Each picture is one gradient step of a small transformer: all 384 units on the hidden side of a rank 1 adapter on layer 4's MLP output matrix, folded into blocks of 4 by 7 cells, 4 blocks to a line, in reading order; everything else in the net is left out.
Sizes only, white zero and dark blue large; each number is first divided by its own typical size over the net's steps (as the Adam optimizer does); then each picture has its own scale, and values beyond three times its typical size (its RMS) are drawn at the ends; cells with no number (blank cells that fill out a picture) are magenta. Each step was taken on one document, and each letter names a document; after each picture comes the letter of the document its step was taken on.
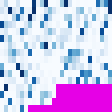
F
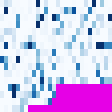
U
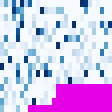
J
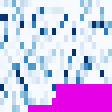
J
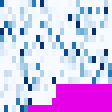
F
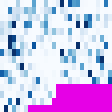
F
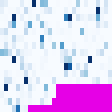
F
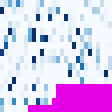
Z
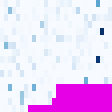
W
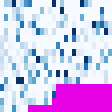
J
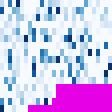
Z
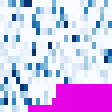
J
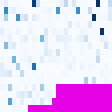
W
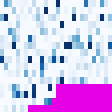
U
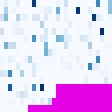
W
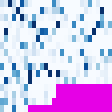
J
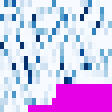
J
